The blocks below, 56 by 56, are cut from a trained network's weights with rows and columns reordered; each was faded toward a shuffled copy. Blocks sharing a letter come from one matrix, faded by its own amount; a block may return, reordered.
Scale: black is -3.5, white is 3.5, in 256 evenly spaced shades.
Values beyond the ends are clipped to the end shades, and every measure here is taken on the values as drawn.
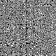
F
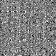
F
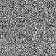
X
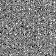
F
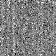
F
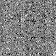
F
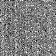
F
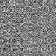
X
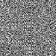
X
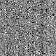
F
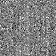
F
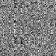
X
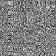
X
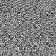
X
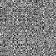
X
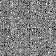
F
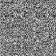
X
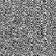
X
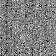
F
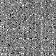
F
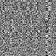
X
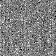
F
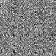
X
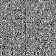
F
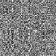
X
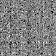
F
